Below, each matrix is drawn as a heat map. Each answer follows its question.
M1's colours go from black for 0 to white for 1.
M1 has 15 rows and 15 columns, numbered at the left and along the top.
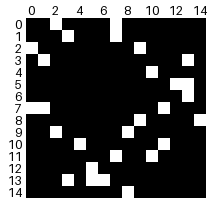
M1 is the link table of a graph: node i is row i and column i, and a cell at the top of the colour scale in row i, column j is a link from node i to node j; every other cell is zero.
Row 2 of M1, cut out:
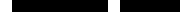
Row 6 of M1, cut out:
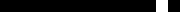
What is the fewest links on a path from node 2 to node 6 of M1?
6
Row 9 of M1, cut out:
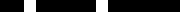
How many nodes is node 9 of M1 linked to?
2
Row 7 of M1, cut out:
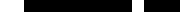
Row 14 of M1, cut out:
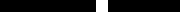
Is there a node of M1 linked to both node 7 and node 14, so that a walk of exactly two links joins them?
no
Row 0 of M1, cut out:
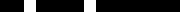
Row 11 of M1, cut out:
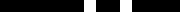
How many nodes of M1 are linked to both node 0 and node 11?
1
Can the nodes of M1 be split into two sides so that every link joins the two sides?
yes
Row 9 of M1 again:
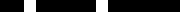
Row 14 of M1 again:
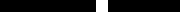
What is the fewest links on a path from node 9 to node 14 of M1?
2
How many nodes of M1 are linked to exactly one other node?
4
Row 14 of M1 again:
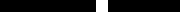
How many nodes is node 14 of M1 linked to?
1
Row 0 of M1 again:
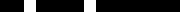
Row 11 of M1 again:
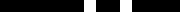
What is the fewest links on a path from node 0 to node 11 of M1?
2
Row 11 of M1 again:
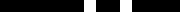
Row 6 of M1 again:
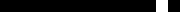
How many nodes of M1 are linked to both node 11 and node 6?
0
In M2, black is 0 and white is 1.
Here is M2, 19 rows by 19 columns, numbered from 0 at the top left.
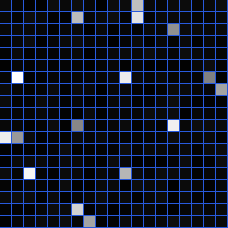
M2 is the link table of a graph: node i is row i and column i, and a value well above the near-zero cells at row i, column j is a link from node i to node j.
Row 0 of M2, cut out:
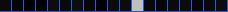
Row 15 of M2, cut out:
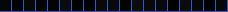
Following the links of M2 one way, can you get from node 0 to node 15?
no
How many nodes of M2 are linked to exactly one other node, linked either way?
5
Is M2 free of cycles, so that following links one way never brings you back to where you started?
no
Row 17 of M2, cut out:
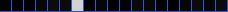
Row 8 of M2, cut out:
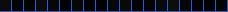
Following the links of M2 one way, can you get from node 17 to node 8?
no
